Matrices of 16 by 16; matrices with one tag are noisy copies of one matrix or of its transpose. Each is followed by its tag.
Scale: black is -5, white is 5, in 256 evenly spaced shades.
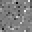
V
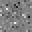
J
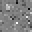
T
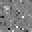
T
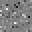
J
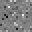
J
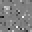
T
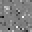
T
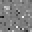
T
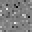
J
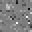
T
